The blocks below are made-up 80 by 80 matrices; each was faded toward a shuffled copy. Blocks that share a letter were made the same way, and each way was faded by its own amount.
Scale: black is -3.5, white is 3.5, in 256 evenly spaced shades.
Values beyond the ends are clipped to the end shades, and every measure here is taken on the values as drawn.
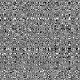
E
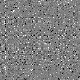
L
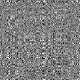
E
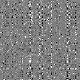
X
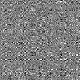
E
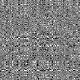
E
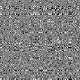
E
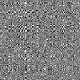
E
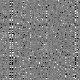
X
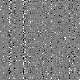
X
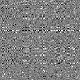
E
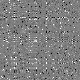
L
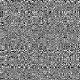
E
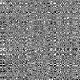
E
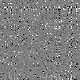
L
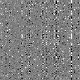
X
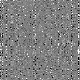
X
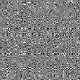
E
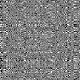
E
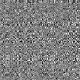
E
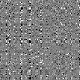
X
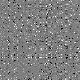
L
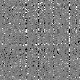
X
